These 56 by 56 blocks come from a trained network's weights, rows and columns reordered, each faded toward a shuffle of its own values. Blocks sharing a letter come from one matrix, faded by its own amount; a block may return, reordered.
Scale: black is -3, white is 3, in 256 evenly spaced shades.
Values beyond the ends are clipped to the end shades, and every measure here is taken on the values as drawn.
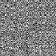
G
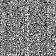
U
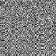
G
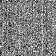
U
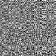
G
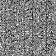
U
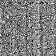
U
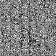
U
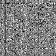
U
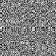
G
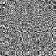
G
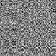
G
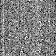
U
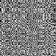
G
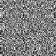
G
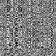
G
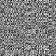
G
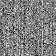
U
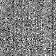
U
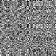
G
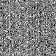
U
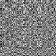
G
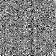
U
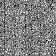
U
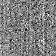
U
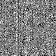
U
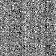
U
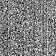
U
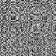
G
